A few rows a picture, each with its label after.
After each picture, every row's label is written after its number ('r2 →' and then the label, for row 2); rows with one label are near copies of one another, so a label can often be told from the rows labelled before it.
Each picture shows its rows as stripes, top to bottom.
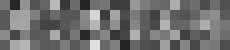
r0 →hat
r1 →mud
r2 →mud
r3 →hat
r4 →mud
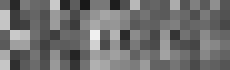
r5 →hat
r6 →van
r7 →van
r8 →mud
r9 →mud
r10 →van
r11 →van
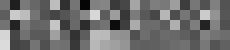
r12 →hat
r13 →mud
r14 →hat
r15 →van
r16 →van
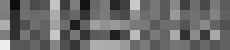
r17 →hat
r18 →hat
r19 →van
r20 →hat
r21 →van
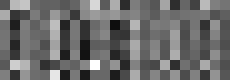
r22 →mud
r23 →van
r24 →hat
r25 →hat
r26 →hat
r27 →hat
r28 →mud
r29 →hat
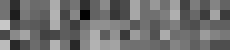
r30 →hat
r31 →hat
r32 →van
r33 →mud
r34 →van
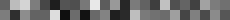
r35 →mud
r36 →hat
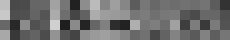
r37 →van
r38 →van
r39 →hat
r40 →van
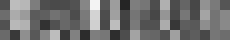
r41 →mud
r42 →mud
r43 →mud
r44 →hat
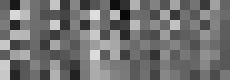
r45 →hat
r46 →mud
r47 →hat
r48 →mud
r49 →van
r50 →mud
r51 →van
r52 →van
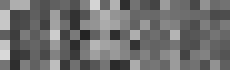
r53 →mud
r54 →van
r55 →van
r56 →hat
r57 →van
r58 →van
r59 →hat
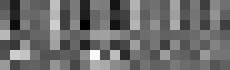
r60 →hat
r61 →hat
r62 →hat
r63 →van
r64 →hat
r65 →mud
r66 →van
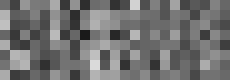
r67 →hat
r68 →van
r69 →van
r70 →hat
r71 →van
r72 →mud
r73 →mud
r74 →van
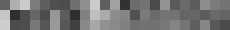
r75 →mud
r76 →van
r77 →van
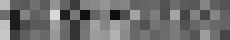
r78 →van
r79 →hat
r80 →van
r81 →van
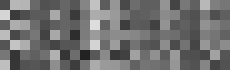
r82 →mud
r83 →van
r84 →mud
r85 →van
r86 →mud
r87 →hat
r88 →van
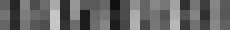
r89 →hat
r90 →hat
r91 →hat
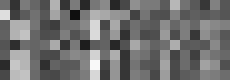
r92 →hat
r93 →van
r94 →mud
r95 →mud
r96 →hat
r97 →mud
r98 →mud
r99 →mud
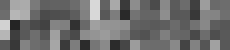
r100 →mud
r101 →mud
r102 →van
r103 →van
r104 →hat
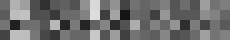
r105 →mud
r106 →mud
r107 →hat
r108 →mud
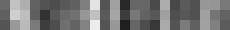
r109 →mud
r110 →mud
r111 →mud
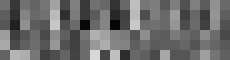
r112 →hat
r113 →hat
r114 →hat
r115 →van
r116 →van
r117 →mud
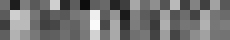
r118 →hat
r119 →mud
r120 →mud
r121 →mud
